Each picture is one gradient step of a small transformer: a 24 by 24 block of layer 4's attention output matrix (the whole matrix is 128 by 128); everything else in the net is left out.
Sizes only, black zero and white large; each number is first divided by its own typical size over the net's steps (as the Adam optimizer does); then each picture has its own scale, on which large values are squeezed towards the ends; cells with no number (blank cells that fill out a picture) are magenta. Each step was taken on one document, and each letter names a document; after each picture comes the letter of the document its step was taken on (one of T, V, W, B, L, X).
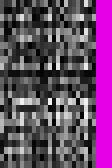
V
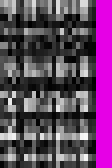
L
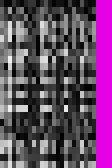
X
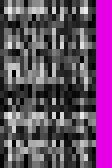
X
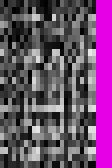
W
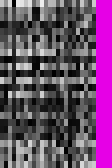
X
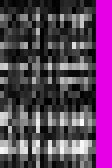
V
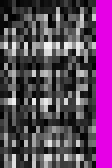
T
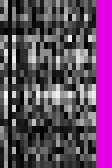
T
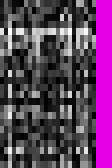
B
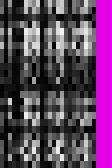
L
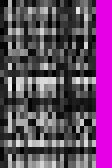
X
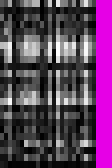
L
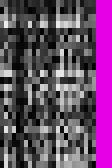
T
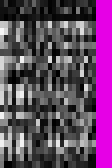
V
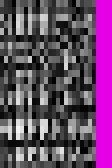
X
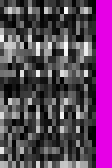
V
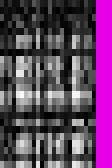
V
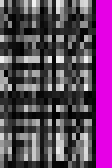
L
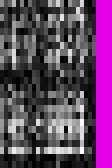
V
